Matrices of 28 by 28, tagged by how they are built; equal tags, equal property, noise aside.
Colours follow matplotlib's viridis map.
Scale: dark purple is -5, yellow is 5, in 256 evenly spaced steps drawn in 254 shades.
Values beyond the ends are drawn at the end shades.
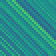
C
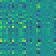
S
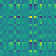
S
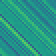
C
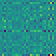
S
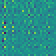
S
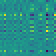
S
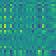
S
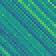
C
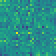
S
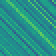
C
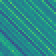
C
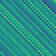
C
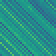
C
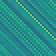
C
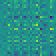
S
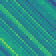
C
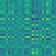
S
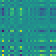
S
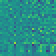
S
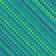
C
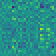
S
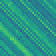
C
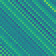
C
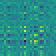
S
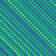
C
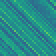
C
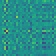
S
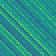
C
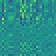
S
